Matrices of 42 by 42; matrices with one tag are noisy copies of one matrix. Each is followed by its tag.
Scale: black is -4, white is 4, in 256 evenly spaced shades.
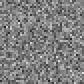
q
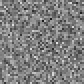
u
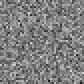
q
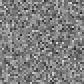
u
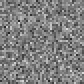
q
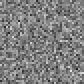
q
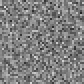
u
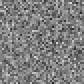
u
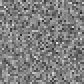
u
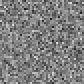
u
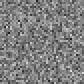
q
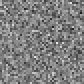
u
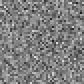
u
